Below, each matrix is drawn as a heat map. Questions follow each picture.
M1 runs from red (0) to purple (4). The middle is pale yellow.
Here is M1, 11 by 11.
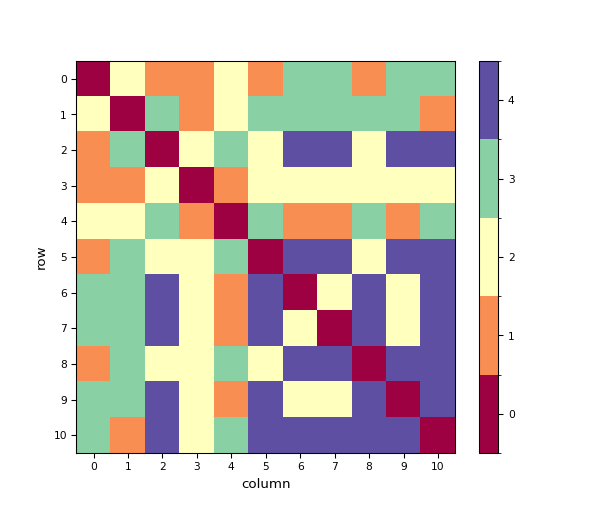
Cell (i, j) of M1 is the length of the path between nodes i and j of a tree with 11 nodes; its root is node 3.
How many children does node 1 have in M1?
1
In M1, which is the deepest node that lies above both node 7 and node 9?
4
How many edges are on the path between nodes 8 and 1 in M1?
3
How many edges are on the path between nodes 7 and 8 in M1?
4
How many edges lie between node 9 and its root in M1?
2
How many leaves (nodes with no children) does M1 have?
7
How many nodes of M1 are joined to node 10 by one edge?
1
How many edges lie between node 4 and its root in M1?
1
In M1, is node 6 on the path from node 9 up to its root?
no
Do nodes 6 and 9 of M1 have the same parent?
yes
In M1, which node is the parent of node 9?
4
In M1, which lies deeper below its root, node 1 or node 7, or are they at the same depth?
node 7
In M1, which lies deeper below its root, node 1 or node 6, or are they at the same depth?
node 6
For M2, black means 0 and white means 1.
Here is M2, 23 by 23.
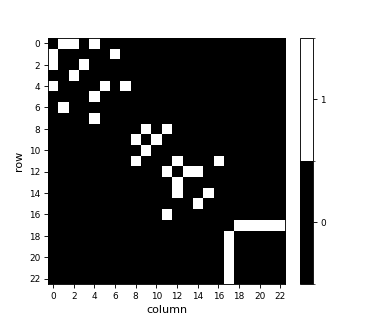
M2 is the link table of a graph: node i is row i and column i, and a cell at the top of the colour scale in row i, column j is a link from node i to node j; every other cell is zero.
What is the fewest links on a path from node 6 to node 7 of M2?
4
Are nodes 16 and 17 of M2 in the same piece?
no
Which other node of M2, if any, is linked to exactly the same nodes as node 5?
node 7
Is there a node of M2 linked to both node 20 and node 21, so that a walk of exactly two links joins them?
yes
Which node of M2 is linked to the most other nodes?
node 17
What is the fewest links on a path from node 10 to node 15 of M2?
6
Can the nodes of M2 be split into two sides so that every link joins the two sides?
yes
